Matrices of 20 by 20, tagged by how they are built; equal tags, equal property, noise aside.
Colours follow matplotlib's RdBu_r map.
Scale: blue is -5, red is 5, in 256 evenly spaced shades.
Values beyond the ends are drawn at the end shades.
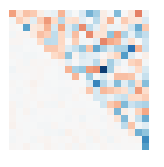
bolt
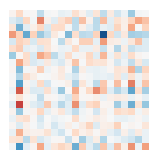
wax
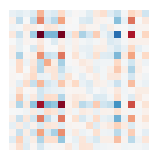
wax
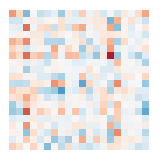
wax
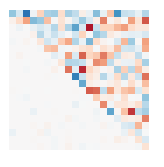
bolt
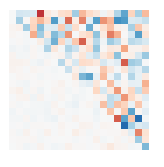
bolt
